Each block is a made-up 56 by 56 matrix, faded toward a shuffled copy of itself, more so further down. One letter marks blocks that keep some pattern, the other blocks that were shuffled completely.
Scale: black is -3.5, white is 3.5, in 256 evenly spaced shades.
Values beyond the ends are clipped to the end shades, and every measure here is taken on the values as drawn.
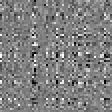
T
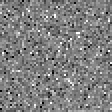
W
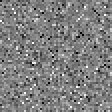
W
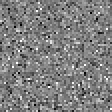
W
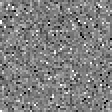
W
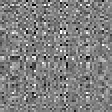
T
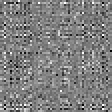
T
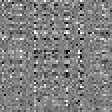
T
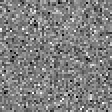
W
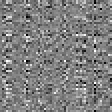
T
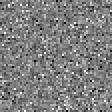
W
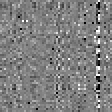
T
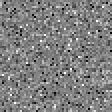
W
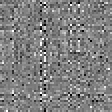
T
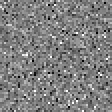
W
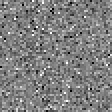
W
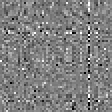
T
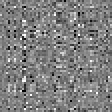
T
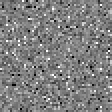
W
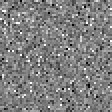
W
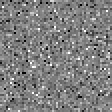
W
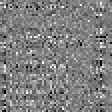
T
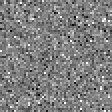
W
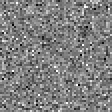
W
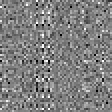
T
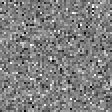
W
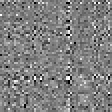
T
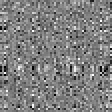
T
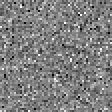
W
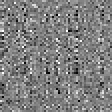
T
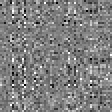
T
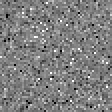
W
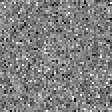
W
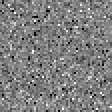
W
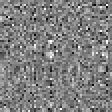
T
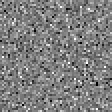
W
